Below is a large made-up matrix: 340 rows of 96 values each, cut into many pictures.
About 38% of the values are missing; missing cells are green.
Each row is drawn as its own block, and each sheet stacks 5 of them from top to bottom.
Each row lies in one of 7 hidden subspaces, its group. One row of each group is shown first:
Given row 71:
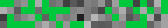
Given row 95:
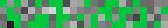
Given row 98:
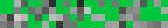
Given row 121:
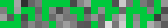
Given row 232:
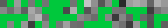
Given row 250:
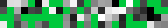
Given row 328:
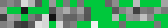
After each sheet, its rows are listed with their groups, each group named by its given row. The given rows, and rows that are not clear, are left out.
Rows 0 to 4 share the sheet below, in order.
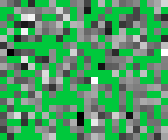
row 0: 328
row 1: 95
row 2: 328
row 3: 121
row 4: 98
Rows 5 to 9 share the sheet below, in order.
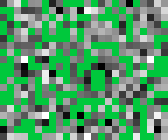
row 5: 98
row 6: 71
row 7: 328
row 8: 71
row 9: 71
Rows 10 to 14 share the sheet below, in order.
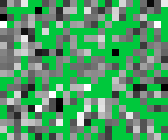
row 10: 95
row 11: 328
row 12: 95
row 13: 95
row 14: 98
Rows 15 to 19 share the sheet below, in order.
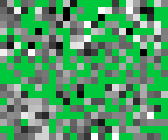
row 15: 232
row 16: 232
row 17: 98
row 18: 98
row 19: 328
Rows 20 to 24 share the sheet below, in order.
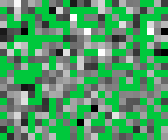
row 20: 232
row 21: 95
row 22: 98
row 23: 328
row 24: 98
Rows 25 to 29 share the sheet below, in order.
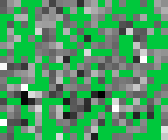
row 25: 98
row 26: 232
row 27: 71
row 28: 328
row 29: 71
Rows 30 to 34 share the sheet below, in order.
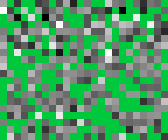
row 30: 121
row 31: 328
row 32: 250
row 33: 121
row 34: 121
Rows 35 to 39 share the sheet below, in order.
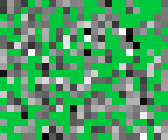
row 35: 250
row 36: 232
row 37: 71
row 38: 121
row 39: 71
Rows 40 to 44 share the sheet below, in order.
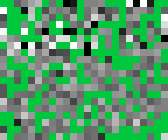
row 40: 71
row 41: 250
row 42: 95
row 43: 250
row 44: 95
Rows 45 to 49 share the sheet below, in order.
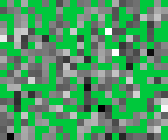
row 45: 121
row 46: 250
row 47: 232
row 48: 95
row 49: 121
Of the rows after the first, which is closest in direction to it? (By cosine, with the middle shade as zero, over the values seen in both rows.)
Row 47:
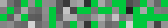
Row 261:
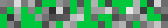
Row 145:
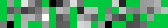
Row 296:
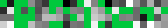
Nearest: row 296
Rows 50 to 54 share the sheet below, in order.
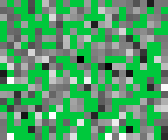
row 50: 328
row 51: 232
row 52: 71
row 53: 95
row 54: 121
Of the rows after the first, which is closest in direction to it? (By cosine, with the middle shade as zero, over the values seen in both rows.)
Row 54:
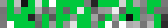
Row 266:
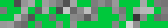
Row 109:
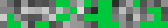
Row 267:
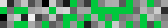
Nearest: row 266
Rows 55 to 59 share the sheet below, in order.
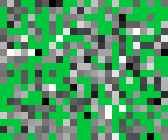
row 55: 121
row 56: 95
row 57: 232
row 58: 121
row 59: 250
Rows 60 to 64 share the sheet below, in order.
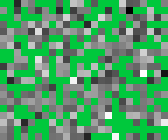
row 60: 232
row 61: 232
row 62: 121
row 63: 121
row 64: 250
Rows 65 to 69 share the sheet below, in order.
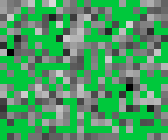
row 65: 98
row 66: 95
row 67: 95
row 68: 250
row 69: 71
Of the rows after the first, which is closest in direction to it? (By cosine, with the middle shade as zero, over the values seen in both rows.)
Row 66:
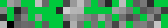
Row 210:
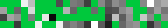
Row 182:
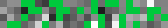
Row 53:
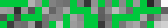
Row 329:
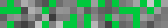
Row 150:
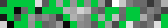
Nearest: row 150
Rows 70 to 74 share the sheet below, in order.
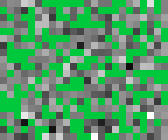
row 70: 328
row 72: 232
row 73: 71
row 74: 328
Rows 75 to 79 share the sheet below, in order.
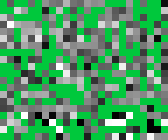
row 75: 95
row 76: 121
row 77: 98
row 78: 250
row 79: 250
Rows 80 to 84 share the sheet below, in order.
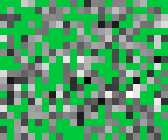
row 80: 95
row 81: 71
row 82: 71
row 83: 232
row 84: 98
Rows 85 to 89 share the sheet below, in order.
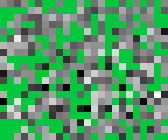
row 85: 98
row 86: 95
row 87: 71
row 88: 250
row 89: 98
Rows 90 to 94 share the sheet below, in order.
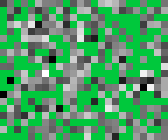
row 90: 95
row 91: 98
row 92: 121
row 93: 71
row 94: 250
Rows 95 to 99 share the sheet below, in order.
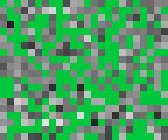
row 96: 328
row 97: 121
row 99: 98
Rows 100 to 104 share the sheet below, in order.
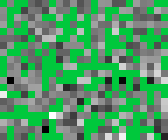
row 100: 250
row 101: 95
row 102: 121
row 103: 71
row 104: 121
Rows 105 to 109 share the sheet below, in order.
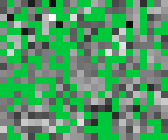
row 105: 98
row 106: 121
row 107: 71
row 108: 71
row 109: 98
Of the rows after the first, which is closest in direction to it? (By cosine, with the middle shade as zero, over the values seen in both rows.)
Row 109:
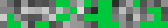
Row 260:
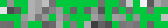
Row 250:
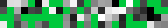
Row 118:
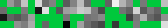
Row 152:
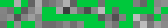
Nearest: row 152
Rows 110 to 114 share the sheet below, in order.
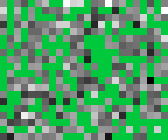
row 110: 250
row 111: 250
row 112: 250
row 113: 98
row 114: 121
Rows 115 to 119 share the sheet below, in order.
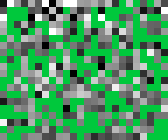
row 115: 250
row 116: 121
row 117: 232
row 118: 95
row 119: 71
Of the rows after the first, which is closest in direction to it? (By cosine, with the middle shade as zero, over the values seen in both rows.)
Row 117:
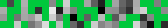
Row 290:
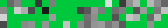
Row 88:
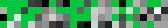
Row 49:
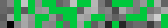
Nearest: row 290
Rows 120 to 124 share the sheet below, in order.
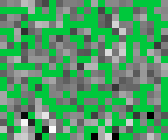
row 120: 328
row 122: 98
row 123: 95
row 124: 328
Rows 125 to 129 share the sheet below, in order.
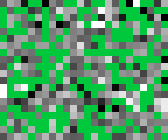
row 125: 71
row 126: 71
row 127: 95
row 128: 95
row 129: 232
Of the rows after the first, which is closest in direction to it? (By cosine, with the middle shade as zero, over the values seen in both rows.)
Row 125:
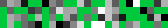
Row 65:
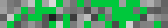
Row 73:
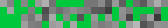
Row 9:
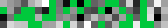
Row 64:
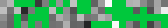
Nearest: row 64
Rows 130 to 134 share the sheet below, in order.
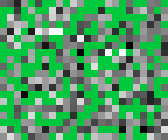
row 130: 232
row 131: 121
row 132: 98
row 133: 250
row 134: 121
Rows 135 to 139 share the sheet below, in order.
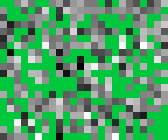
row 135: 95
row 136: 121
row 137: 98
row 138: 95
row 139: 95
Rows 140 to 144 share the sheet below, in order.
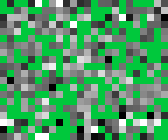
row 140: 121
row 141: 232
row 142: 95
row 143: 121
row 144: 71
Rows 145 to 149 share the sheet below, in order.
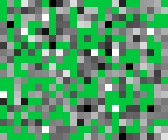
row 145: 121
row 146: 328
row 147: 232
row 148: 250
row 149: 121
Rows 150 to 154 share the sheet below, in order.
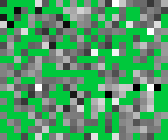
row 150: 95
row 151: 328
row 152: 232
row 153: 232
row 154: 328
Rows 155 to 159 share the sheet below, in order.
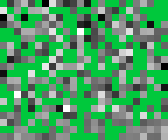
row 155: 250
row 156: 98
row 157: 250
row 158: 95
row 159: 71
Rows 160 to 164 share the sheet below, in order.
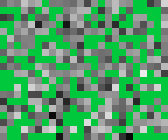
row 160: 95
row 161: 71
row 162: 121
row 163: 98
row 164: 98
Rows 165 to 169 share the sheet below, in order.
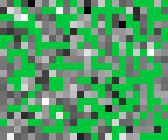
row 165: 328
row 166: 250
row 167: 328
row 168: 121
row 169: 121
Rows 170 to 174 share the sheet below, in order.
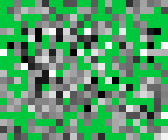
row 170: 250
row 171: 121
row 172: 328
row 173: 232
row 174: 95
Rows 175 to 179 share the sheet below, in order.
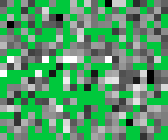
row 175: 95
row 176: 98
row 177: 250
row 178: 95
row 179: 232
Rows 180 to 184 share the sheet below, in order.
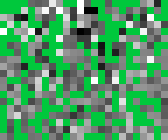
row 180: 98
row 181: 95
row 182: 328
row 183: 121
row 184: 232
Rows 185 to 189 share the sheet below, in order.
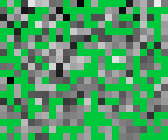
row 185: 98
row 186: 232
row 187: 95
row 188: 98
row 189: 328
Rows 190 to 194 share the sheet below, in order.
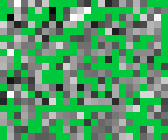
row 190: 232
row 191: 95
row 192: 95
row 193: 71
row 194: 98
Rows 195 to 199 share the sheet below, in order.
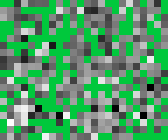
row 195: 98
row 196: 328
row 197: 95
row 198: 328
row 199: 71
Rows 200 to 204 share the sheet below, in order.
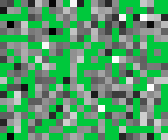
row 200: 121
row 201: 121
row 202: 95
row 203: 95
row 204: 121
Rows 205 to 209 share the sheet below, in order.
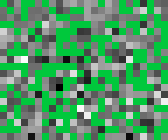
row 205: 71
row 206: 95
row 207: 250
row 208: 121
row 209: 232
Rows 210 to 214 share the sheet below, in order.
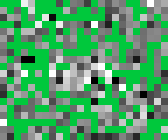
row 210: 328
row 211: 121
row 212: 328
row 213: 71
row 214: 71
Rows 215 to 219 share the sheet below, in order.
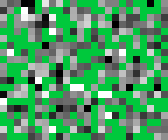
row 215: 328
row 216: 121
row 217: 95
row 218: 71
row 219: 98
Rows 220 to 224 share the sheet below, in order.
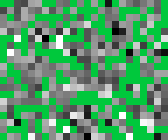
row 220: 250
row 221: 95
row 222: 95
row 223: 71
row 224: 232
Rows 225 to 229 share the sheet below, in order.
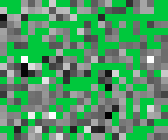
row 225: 250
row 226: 98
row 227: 328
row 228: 250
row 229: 98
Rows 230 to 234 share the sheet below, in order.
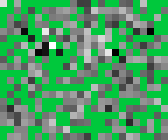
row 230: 95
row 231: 328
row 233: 121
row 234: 232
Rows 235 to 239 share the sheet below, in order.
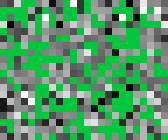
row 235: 121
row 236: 250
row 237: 232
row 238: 250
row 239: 98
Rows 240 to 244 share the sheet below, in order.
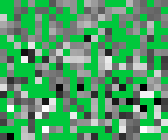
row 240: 250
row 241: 328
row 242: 71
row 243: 71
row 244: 121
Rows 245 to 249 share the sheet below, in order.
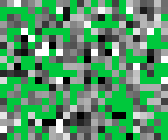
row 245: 232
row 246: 328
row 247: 95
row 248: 121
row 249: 95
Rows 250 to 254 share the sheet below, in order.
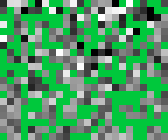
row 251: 71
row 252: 98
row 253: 98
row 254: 328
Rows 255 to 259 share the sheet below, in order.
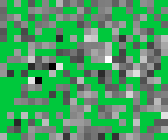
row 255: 121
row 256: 98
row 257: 95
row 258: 232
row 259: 95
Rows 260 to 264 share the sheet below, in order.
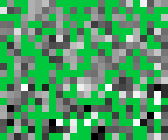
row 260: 71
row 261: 232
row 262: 121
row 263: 71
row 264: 232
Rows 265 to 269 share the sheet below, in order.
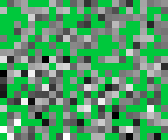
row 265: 250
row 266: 232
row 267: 250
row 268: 250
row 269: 95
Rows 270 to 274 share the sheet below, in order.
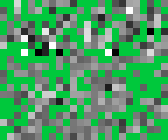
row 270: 232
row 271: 328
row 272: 121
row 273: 95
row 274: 121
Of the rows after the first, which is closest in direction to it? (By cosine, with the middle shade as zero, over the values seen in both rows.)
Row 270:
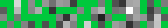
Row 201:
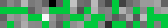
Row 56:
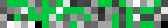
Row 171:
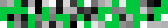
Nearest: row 56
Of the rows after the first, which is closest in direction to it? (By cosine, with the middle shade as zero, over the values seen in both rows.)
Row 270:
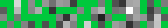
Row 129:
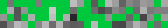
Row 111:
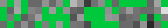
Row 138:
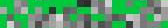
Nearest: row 138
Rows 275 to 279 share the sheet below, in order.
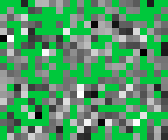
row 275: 328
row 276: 71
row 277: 250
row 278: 98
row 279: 232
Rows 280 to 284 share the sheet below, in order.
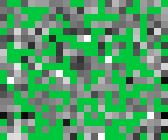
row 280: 98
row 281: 232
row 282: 95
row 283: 95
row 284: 95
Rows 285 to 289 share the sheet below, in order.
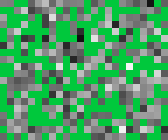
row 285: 328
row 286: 98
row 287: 232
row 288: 95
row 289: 121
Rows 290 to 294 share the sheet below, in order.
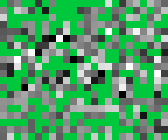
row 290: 95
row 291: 95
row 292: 232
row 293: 71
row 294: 71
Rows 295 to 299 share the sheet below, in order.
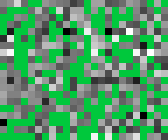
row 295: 232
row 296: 250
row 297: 71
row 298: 121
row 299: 71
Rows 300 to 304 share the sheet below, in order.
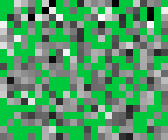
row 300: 250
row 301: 95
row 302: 121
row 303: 250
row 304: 98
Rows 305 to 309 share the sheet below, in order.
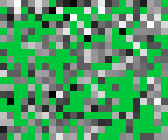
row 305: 232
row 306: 232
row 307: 250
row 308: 232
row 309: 71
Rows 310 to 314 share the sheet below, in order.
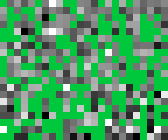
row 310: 121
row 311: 121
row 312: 98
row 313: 250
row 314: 71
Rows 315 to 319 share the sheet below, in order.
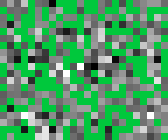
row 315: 121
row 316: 232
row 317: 98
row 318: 121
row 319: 328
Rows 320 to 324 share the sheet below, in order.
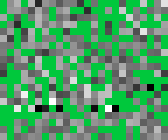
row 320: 95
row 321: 71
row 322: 121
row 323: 328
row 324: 232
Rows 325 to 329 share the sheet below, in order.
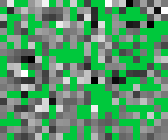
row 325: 250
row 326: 328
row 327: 328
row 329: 328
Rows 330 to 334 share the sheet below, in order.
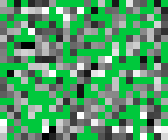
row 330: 98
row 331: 328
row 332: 98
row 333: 98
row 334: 71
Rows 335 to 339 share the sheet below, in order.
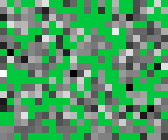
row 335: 71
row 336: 95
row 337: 250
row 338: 250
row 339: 71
